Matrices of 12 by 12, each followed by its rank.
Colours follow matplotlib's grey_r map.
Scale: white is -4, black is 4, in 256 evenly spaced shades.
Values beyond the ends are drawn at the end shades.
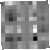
two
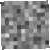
full rank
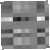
one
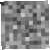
full rank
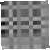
one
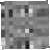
two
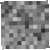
full rank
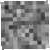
full rank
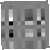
one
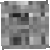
two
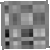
one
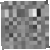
two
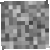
full rank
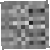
two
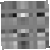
one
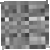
two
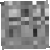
two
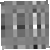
one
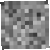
full rank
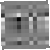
one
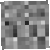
two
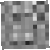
two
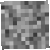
full rank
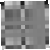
one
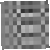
one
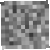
full rank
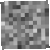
full rank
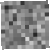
full rank
